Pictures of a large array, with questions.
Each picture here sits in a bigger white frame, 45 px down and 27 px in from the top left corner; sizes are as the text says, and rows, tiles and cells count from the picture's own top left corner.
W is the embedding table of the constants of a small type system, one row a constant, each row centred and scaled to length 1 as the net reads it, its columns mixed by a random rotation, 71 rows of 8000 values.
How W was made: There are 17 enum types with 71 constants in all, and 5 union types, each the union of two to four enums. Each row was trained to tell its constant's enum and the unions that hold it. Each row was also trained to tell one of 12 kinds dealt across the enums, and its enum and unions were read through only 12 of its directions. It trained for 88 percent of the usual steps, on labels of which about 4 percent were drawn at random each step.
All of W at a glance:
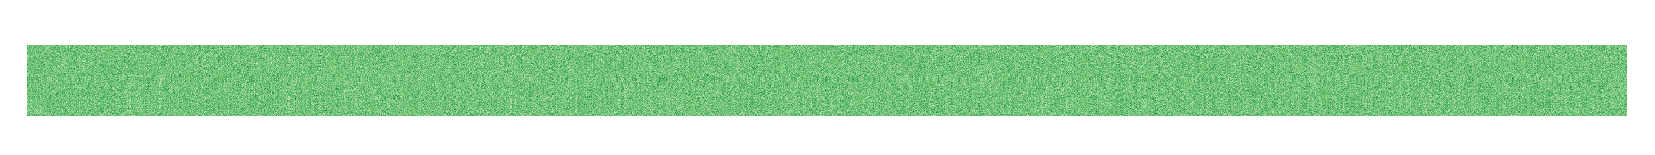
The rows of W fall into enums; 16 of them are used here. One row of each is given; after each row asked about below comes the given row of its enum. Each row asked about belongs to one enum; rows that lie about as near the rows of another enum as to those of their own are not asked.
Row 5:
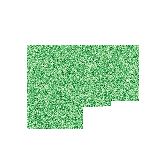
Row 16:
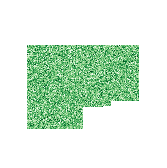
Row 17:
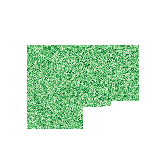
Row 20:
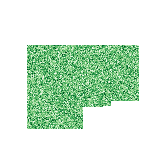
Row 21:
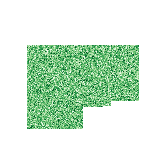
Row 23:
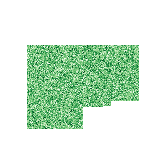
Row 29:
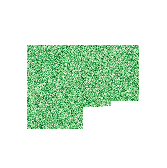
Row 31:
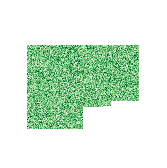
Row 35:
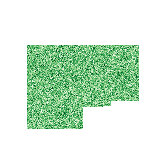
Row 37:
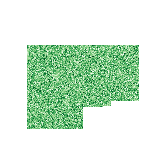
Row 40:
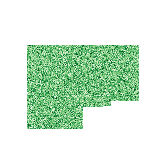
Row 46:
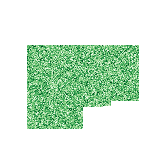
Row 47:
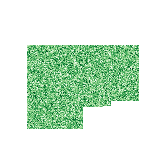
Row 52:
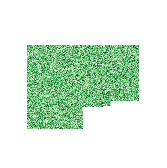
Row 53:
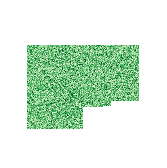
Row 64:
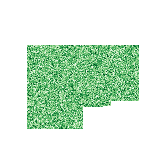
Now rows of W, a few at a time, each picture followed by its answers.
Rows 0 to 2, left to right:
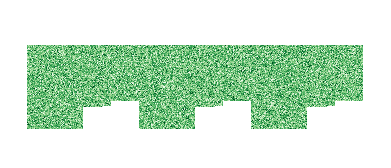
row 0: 40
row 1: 37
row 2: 17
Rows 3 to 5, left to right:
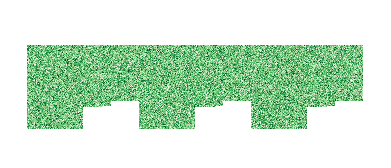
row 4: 16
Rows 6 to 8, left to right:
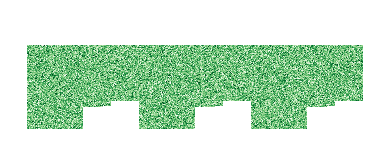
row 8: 52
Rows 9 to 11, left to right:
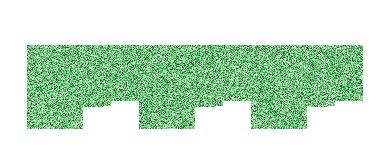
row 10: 47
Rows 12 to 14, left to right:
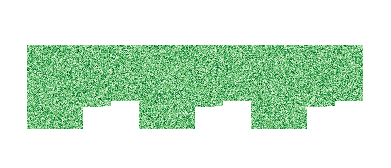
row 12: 17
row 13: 37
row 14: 5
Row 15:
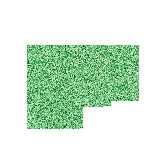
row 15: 21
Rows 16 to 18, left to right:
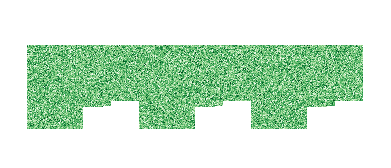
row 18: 40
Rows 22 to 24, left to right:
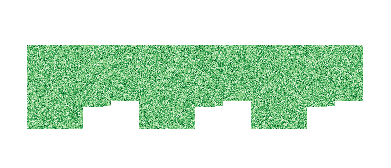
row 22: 46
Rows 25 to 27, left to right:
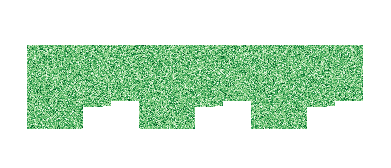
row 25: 21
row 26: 20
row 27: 37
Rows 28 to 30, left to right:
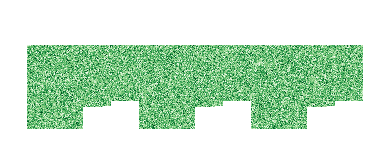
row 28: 47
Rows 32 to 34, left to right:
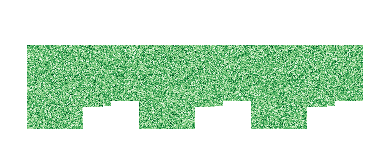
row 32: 52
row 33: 35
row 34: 52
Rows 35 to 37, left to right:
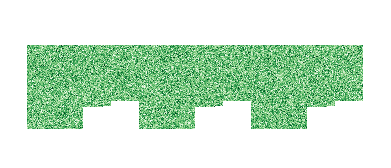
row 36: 31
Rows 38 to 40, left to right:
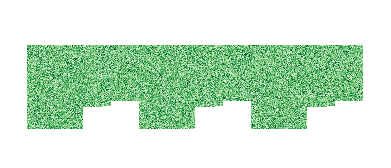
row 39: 46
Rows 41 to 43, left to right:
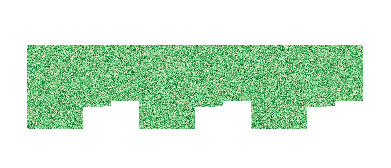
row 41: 53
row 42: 37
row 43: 5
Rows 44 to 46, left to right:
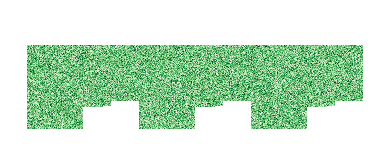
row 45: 31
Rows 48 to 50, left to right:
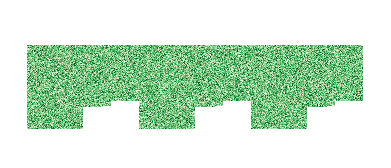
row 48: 40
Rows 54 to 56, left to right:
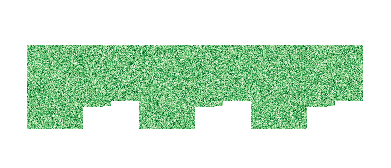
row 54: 53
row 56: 46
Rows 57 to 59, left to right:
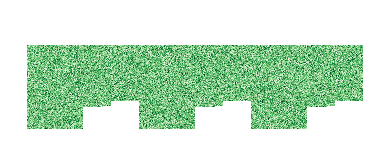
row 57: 23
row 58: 53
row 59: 21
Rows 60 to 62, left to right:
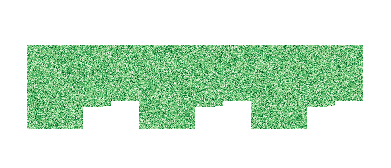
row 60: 5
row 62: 46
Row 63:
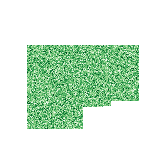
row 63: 17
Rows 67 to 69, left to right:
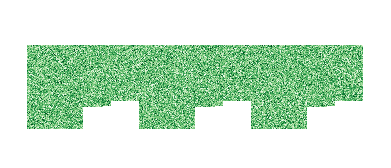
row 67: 53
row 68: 29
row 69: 40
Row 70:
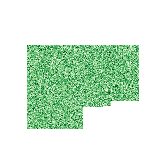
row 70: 52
